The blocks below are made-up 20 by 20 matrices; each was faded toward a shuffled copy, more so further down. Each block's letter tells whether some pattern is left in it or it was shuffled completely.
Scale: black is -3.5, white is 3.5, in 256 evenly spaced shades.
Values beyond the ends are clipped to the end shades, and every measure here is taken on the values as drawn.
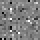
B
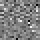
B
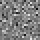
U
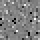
U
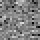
B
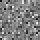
U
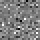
B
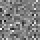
B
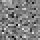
B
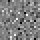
B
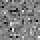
B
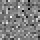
U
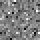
U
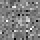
B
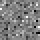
U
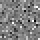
U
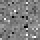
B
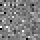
B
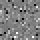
U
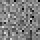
B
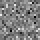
U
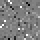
U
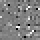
B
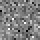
U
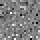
U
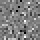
B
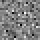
U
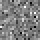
U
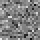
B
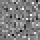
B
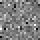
B
